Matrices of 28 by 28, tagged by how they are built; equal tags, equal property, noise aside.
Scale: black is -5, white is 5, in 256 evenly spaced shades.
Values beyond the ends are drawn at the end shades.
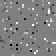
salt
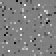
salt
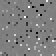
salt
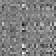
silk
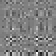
silk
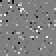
salt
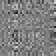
silk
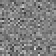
silk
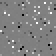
salt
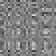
silk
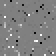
salt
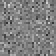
silk
